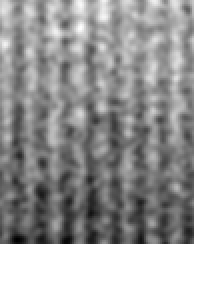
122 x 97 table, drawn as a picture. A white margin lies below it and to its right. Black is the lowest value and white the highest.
There are no lone odd cells. Stripes running up and down repeat 8 times from left to right. The histogram is bell-shaped. The field climbs toward the top. The halves do not mirror each other.
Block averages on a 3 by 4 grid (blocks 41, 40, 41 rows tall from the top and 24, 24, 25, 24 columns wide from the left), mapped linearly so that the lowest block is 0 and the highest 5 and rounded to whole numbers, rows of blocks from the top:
4555 / 2323 / 0001
